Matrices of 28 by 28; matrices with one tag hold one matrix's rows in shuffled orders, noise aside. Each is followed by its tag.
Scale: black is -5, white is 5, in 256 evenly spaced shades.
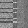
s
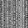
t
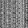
t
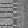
s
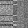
s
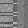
s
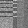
s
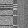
s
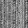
t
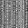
t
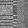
s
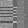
s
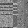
s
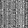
t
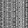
t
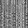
t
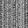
t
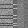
s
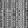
t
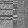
s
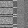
s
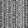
t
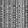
t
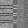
s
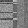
s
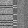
s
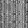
t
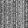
t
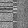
s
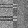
s
